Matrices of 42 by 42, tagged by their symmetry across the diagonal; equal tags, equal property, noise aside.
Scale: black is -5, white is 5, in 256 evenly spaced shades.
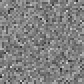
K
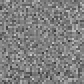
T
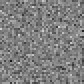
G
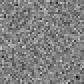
K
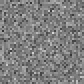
K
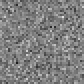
T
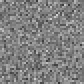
G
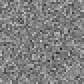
K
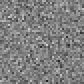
G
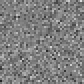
T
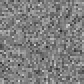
G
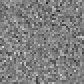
T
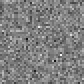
T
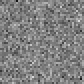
G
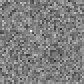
K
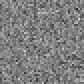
G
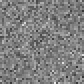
K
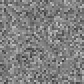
T
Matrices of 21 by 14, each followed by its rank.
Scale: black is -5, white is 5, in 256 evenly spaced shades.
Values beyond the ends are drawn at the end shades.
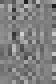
three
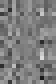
three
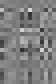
two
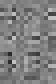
three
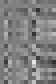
two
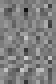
three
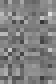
three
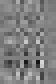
two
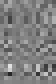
two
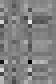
two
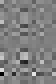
two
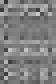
three
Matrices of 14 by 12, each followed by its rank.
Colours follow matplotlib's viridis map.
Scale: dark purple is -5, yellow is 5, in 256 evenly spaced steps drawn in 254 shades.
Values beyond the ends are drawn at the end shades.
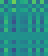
one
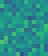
full rank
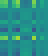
one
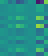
one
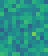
full rank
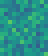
full rank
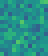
full rank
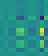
one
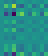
one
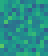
full rank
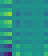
one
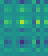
one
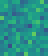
full rank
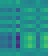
one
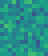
full rank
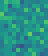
full rank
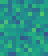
full rank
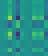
one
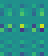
one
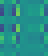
one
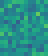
full rank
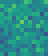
full rank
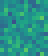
full rank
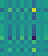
one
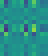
one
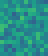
full rank
